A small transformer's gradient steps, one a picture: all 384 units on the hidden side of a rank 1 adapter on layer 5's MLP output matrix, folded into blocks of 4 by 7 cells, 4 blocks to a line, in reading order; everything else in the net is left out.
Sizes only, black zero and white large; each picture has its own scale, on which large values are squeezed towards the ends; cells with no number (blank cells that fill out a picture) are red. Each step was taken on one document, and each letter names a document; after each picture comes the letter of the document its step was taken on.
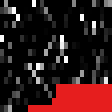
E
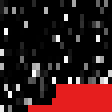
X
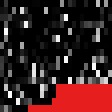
X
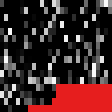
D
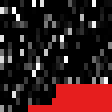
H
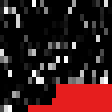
E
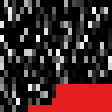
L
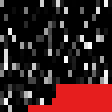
D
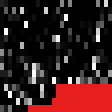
X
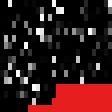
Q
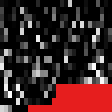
X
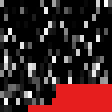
D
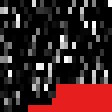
E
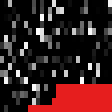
Q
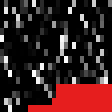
E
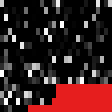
D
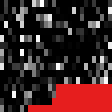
H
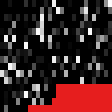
Q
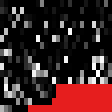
X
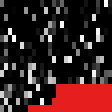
D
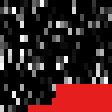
H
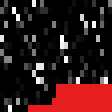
E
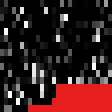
X
